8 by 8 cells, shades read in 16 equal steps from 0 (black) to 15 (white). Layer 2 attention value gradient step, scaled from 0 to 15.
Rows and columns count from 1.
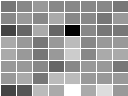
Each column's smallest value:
4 5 7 6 0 8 7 7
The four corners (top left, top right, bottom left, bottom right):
7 7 4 9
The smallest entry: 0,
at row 3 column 5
